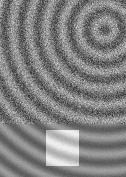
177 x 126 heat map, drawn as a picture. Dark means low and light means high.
The ninth with the highest average is the bottom middle. A horizontal seam about 70% of the way down splits the table, and the bottom part is calmer. In the bottom middle lies a patch that is higher than the rest. Rings spread out from the top right.
